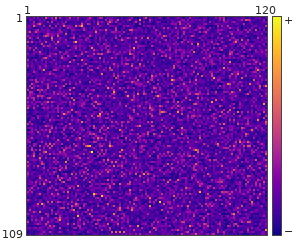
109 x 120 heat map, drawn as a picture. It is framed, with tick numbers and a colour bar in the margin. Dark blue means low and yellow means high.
Slope: none. Seam: none. Stripes: none. Histogram: skewed, a long tail of high values. Mirror symmetry: none. Average level on the scale: 20%. Grain: fine.
